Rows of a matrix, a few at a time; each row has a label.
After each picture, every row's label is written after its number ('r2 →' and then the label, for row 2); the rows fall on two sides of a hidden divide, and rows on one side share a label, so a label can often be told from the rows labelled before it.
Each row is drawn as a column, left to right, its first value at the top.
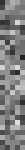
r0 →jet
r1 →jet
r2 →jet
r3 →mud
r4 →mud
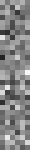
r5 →mud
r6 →mud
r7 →jet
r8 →mud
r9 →mud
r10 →mud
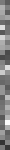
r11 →mud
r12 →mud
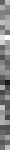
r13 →mud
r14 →mud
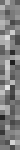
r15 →mud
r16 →mud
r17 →jet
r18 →jet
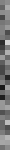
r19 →jet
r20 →mud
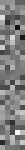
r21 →mud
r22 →jet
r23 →mud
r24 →jet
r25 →jet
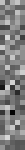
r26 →jet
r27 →mud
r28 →jet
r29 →mud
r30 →jet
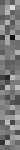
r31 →jet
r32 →mud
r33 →jet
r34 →mud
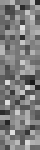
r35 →jet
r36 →jet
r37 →jet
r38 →mud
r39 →jet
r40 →mud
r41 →mud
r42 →jet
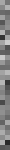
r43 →jet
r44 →mud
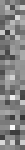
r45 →jet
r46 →mud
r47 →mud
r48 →mud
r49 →mud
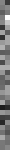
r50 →jet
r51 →mud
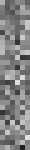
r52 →mud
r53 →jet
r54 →mud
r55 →jet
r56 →mud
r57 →mud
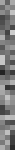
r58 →jet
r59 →jet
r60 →jet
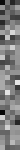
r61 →jet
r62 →mud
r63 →jet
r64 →jet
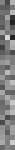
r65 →jet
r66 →mud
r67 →jet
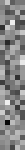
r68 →mud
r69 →jet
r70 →mud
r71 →jet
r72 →jet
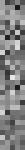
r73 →mud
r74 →jet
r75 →mud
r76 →jet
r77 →mud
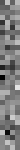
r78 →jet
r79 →mud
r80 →jet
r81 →mud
